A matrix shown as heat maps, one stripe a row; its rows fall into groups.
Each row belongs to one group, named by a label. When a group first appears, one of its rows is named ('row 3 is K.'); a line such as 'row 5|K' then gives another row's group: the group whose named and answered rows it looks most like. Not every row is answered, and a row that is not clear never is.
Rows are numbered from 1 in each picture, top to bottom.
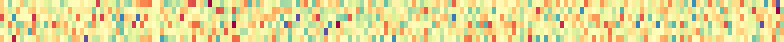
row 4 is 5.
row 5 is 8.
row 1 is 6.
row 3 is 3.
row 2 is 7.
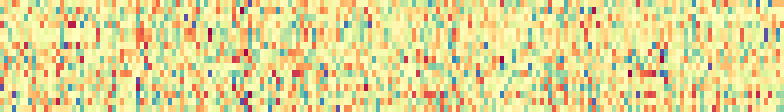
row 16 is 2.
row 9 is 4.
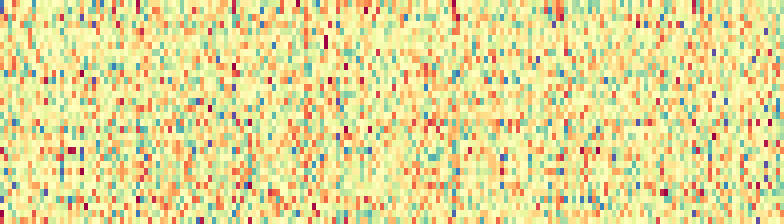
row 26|6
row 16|6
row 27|2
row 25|4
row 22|3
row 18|2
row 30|7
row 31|3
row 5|6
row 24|6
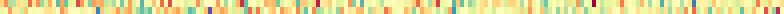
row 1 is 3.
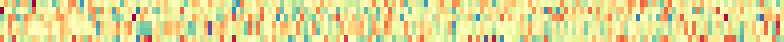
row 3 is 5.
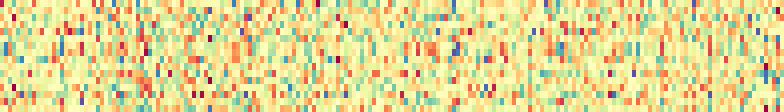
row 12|6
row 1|3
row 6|6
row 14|8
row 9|5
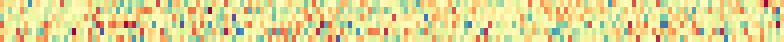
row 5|8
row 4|8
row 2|6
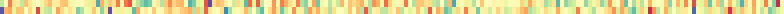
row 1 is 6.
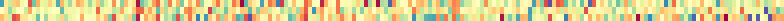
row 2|6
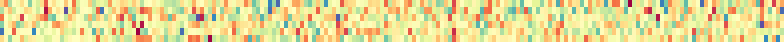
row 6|6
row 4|5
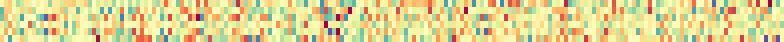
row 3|5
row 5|5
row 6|6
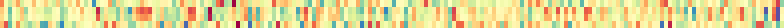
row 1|7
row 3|6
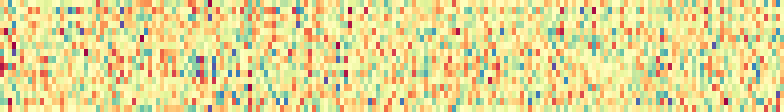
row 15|5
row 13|2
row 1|6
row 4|3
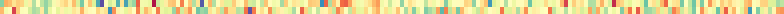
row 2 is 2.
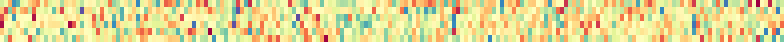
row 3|3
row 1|2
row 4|3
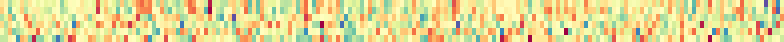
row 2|6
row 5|2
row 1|6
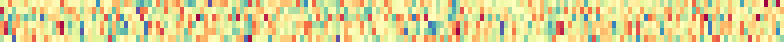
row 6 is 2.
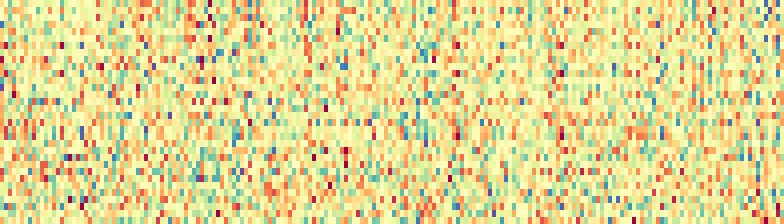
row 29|7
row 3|6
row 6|6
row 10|8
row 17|6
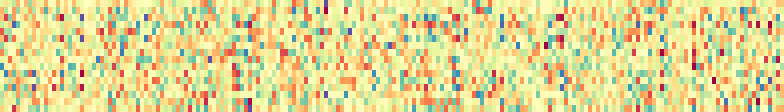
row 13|4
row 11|4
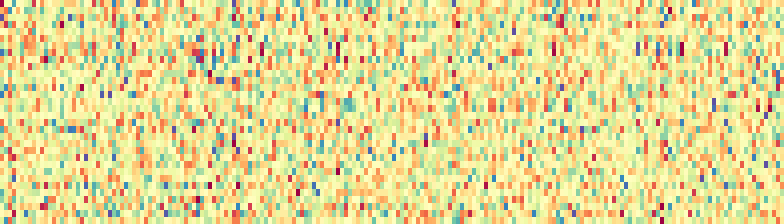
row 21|7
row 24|6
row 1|3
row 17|6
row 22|5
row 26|7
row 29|5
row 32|4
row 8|5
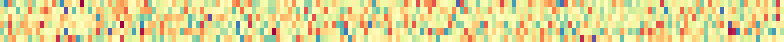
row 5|8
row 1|4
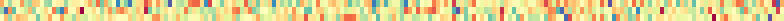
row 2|4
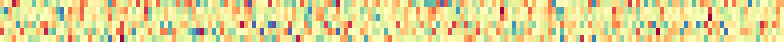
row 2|4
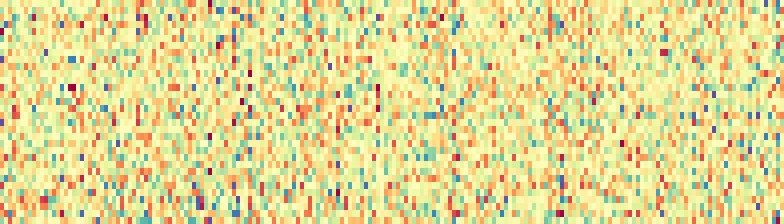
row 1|6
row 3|3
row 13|3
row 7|7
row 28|5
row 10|5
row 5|3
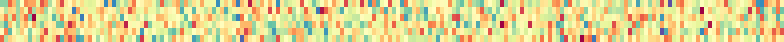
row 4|4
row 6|3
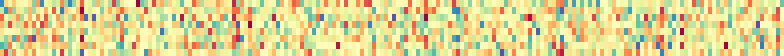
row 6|4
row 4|5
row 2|4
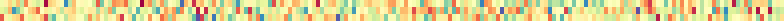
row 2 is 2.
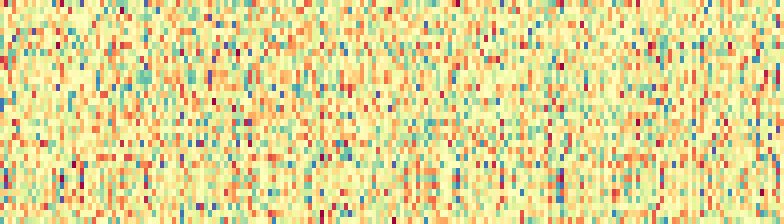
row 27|4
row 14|3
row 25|4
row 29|4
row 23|8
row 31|8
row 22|2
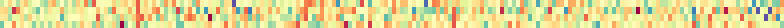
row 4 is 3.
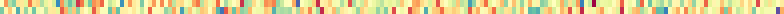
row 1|3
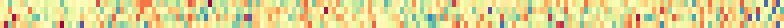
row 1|6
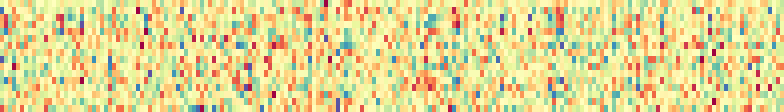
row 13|2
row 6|8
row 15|2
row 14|8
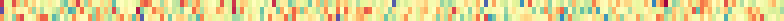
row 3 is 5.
